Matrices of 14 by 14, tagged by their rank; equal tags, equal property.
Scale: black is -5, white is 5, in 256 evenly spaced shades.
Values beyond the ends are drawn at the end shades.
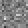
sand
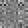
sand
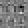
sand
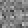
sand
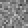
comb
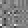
sand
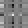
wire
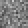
comb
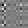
wire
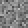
comb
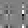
wire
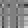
wire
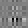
wire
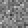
comb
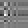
wire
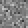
comb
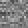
sand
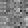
sand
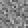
comb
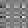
wire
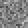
comb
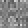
sand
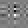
wire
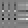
wire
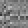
sand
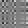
wire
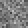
comb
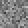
comb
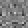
sand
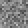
comb
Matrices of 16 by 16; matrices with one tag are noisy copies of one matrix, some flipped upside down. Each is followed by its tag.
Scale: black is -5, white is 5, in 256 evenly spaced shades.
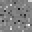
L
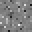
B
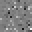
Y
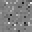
Y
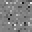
Y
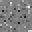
L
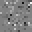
Y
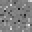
L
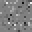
Y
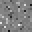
B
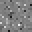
B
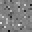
B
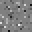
B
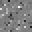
B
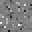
B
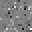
Y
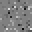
Y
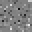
L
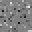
L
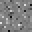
B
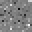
L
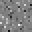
B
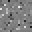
B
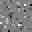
B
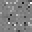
Y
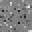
L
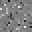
B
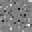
L
